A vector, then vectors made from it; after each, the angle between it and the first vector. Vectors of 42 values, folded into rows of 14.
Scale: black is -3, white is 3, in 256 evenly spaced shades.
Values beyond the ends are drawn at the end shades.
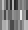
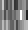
nearly parallel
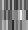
nearly parallel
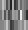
nearly parallel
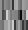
partly opposed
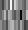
nearly opposite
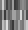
nearly parallel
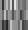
nearly opposite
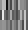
partly aligned
